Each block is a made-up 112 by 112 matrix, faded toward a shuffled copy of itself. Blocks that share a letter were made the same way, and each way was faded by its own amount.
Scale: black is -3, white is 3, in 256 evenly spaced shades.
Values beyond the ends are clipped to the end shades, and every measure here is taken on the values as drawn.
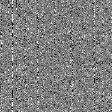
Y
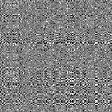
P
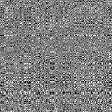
P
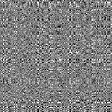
P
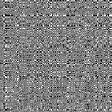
P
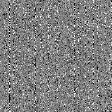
Y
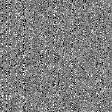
Y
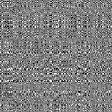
P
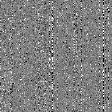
Y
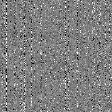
Y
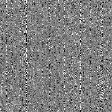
Y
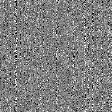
Y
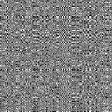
P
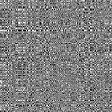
P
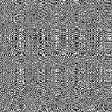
P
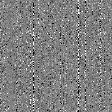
Y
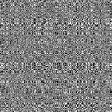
P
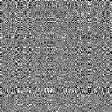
P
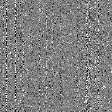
Y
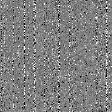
Y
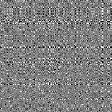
P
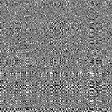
P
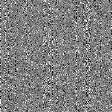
Y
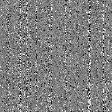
Y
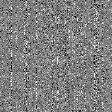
Y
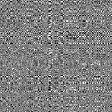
P
